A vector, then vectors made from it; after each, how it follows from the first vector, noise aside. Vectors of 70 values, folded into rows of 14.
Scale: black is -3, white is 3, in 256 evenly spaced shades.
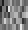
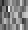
copied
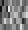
copied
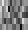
negated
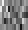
negated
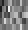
copied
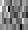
negated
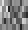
negated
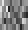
negated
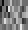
copied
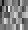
copied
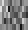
negated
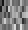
copied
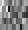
negated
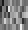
copied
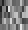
copied
